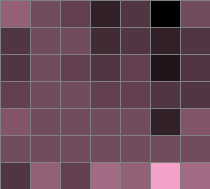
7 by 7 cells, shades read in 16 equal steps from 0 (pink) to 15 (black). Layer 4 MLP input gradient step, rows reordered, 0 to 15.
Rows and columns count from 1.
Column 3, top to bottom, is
9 8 9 8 8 8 9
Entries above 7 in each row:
6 7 7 7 5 7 2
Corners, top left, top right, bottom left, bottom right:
6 8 10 5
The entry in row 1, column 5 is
10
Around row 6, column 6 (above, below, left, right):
12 0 8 8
